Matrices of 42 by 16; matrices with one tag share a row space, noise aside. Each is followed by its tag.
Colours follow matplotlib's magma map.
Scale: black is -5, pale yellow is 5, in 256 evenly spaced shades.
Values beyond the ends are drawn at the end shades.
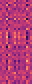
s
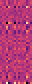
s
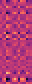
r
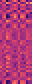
r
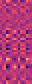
r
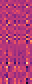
s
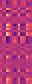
r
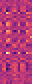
r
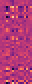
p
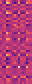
r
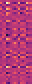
r
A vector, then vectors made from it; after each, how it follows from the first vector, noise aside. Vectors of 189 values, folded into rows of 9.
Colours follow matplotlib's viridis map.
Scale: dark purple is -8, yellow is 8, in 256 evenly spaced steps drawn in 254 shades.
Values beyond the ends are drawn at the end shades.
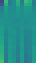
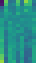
scaled up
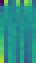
scaled up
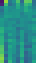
scaled up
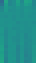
shrunk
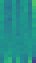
reversed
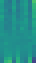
reversed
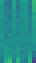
reversed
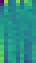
scaled up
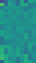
sign-scrambled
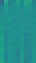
shrunk
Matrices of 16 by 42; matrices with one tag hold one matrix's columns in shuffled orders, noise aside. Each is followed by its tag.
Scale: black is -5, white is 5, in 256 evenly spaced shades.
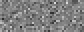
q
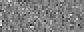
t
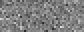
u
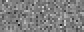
t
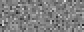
t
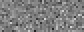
u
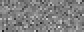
u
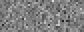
t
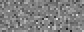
u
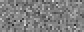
t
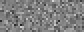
t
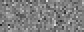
t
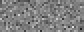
u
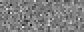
t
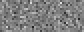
q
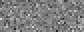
u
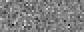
t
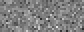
u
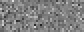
t
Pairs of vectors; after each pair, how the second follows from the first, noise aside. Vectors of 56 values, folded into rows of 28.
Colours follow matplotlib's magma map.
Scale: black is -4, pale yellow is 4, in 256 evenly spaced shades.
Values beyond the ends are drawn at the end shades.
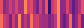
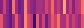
reversed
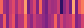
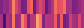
shuffled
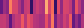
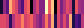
scaled up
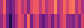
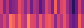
reversed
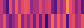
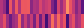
copied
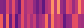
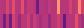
partly zeroed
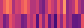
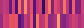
shuffled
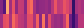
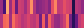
copied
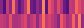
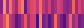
reversed
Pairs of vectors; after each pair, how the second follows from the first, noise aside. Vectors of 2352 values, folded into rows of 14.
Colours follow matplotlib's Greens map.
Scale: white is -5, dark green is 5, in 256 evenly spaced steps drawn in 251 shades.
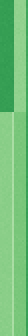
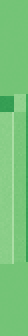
partly zeroed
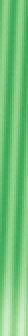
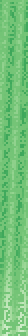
partly zeroed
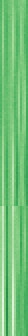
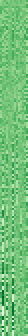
sign-scrambled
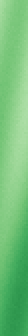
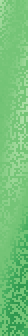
partly zeroed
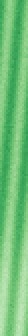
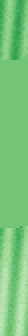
partly zeroed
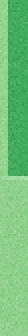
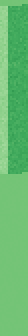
partly zeroed
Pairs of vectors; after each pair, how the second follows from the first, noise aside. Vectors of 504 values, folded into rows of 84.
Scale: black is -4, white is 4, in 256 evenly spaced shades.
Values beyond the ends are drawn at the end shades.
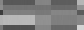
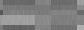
shrunk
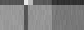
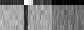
scaled up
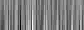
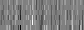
partly zeroed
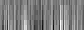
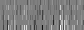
partly zeroed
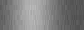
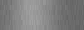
shrunk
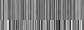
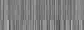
shrunk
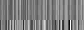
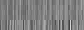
shrunk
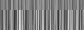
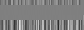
partly zeroed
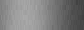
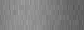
shrunk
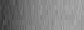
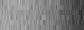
reversed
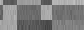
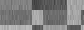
reversed
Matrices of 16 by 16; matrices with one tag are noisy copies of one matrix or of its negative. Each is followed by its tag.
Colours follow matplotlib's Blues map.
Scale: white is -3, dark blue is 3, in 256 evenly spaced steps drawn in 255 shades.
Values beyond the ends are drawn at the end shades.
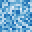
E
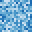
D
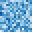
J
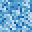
E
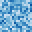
E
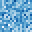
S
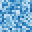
E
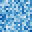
D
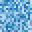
D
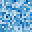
S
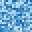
S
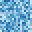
D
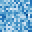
D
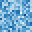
E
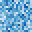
D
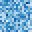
D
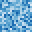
E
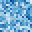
J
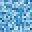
S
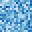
D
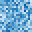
D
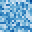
J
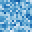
J
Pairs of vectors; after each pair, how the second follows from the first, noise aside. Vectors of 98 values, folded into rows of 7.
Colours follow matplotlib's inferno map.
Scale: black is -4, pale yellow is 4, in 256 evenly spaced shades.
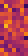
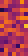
shuffled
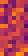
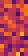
shuffled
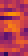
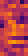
reversed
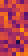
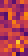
negated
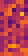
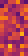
shuffled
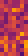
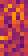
wrapped around
